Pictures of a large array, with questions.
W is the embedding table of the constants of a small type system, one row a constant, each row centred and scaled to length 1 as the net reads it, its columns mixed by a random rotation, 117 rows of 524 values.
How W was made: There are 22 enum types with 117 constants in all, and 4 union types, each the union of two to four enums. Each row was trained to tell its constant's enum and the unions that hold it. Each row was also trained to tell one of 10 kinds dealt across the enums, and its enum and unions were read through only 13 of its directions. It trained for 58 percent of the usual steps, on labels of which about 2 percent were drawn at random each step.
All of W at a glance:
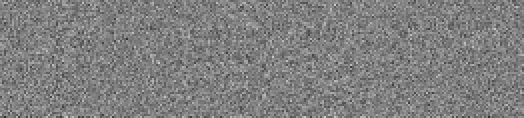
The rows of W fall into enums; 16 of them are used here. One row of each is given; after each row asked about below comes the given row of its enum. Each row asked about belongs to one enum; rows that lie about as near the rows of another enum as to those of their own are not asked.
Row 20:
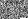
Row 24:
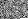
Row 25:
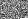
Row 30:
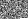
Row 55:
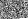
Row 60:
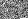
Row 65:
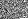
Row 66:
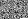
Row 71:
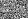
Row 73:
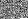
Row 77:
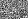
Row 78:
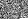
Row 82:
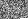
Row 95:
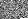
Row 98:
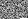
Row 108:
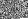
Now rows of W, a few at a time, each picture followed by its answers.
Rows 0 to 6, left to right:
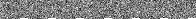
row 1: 24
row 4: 71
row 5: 95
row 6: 30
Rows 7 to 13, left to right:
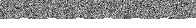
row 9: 71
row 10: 55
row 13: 65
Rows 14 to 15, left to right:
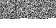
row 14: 95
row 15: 82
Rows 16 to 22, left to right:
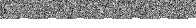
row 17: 66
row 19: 82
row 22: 24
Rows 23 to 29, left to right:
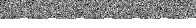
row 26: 24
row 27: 78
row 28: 25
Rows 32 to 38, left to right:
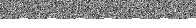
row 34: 55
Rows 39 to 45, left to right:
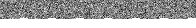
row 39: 55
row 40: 82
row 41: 65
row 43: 71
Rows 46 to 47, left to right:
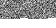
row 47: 78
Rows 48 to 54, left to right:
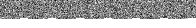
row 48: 98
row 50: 65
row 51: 98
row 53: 95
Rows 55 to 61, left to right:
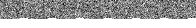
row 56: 95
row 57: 55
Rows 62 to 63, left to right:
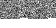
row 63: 71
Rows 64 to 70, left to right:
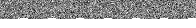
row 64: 24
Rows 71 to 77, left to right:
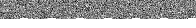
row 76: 25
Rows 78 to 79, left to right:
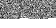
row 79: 98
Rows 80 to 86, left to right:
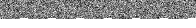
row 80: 108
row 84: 95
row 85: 108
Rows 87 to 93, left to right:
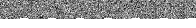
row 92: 24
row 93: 71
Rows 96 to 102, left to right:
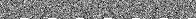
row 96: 65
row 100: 78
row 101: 98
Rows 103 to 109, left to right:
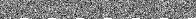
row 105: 82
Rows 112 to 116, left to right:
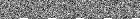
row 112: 98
